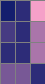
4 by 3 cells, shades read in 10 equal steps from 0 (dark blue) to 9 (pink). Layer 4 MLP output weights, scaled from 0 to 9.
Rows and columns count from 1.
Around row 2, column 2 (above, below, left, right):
1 1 2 6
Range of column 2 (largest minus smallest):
3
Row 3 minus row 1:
1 0 -3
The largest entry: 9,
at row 1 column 3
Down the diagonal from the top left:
0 1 6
